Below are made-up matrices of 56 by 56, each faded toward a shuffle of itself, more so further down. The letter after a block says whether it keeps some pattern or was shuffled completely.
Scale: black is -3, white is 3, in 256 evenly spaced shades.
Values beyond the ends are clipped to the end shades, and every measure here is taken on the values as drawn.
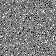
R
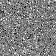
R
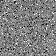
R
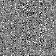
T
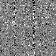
T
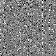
T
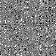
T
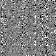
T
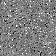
R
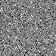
R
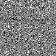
T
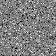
R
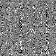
T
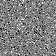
R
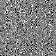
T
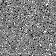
R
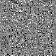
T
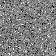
R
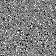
R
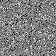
R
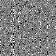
T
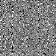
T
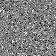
R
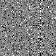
T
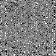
T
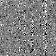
T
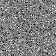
R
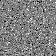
R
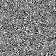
R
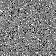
R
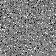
R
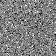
R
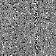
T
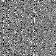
T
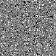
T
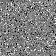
R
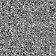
T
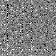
T
